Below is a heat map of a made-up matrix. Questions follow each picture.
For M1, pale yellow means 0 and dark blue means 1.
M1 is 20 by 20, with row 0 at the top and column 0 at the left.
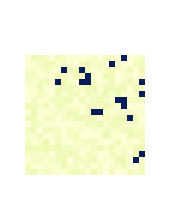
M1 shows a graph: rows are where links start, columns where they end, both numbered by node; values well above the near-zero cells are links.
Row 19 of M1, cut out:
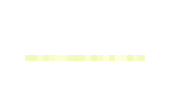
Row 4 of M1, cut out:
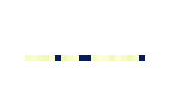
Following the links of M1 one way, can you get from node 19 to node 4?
no
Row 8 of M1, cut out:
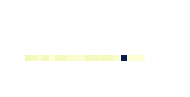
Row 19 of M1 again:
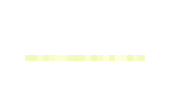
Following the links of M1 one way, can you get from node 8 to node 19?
yes
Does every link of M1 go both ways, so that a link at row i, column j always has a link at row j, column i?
no
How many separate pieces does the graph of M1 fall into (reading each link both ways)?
3
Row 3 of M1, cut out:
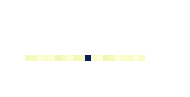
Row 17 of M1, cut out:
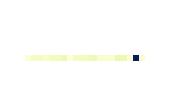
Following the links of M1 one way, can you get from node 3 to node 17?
yes
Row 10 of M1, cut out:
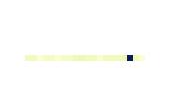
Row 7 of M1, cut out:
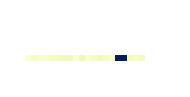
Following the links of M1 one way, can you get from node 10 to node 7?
no
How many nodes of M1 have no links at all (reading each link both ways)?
1
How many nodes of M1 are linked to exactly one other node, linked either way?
10
